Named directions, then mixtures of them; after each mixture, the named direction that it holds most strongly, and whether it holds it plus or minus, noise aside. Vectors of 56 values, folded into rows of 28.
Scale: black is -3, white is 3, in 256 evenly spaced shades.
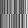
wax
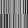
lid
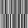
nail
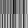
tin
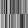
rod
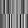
nail, minus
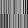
lid, plus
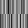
nail, minus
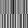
tin, plus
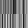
tin, plus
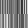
lid, minus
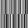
nail, plus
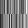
wax, plus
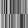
rod, plus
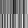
tin, plus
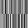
nail, plus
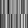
nail, minus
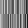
wax, minus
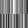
tin, minus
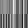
tin, minus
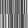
lid, minus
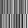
wax, plus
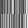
wax, plus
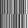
wax, plus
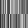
rod, minus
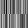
rod, plus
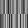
nail, minus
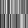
rod, minus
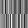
nail, plus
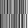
wax, plus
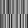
nail, minus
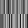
nail, minus
